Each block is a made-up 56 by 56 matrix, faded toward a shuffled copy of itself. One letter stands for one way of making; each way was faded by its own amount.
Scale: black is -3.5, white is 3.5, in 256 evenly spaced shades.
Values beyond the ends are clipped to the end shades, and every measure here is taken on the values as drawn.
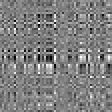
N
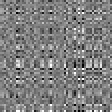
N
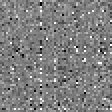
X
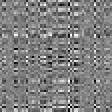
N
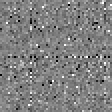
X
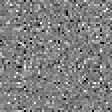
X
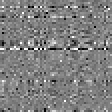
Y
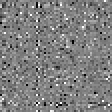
X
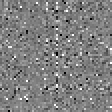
X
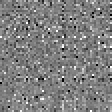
X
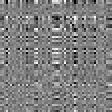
N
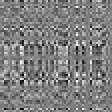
N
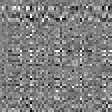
Y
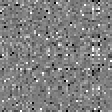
X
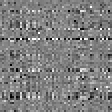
Y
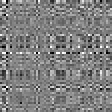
N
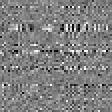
Y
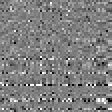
Y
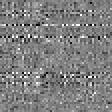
Y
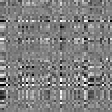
N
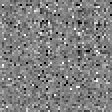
X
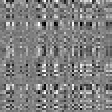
N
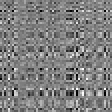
N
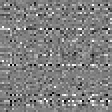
Y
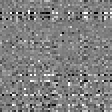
Y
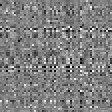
Y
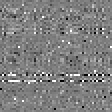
Y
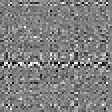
Y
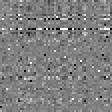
Y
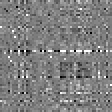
Y
